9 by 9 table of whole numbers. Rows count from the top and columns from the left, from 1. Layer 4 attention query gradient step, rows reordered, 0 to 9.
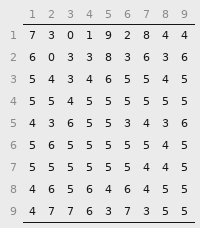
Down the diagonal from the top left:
7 0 3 5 5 5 4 5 5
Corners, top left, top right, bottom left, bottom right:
7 4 4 5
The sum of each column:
45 39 38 40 50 41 44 37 46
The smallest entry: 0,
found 2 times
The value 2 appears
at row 1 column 6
